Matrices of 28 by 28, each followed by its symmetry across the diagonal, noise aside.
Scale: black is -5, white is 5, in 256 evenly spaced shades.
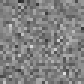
neither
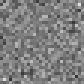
symmetric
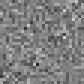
antisymmetric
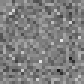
symmetric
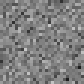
symmetric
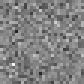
neither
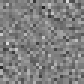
antisymmetric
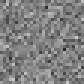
neither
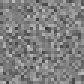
antisymmetric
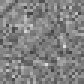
symmetric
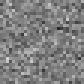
neither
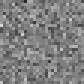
antisymmetric
